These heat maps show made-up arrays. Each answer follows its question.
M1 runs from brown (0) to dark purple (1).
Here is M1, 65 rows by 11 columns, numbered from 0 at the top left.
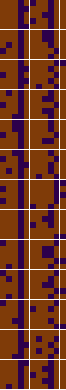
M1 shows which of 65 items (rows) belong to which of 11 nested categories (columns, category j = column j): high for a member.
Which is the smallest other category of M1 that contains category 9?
3
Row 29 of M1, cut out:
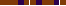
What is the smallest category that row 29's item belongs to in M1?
6
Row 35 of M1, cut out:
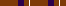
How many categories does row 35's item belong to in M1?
2
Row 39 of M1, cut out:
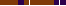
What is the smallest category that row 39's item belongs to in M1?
10
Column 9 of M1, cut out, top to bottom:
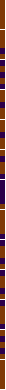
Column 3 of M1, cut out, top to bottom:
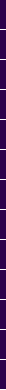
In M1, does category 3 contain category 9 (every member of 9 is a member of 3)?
yes
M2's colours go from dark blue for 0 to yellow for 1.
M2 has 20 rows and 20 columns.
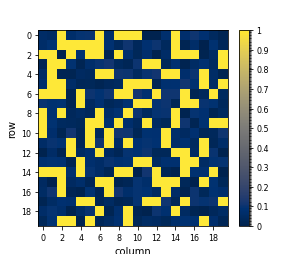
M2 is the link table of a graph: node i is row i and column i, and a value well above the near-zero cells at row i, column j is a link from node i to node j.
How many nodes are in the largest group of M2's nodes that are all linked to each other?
4
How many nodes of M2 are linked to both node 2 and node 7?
2
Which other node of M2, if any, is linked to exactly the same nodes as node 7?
node 13
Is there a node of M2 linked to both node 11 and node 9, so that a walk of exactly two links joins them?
yes
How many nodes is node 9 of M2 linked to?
8
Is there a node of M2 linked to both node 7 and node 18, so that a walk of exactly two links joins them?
no
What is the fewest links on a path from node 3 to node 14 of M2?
2
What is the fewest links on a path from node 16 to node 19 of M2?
2
